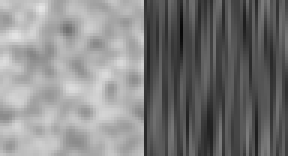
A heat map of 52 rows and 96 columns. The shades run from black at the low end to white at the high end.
The table splits into one row of 2 panels. Panel 1,1: high, blotchy. Panel 1,2: low, streaked downward.
